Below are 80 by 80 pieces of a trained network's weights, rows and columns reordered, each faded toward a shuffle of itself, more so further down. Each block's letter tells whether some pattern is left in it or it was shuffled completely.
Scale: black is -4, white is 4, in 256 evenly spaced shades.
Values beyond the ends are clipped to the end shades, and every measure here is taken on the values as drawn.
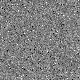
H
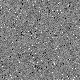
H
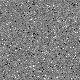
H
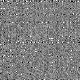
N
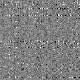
N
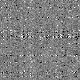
N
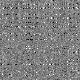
N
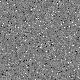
H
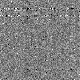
N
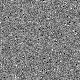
H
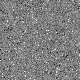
H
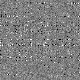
N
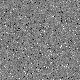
H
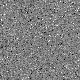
H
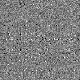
N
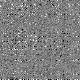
N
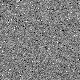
H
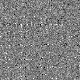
N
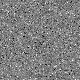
H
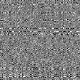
N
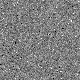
H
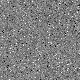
H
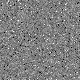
H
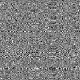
N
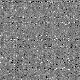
N
